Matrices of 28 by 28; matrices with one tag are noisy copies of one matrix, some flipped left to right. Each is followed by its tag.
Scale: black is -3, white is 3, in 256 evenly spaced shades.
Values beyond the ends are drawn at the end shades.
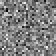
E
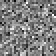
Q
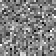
Q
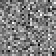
E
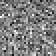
Q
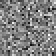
E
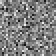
E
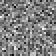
Q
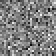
E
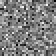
E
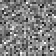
Q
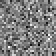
E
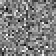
E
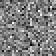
E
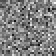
E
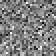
Q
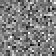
E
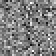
E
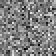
E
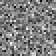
Q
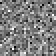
Q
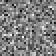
Q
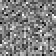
Q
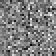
E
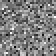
Q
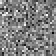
E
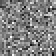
E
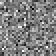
E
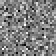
E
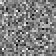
E
